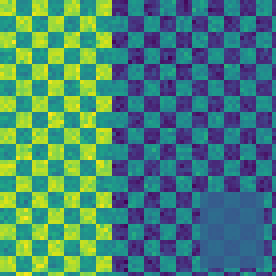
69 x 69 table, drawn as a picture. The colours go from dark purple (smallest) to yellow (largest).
Seam: vertical, 40% of the way across, the left part higher. Grain: checkered. Calmest part: bottom right. Odd patch: calmer, in the bottom right.
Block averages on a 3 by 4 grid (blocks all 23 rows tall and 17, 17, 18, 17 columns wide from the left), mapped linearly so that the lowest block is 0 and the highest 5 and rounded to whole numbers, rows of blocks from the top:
5300 | 5300 | 5300
